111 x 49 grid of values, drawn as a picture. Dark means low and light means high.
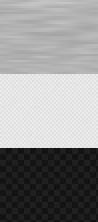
It is made of 3 by 1 panels. Panel 1,1: high, streaked across, faint in contrast. Panel 2,1: very high, checkered, faint in contrast. Panel 3,1: very low, checkered, faint in contrast.
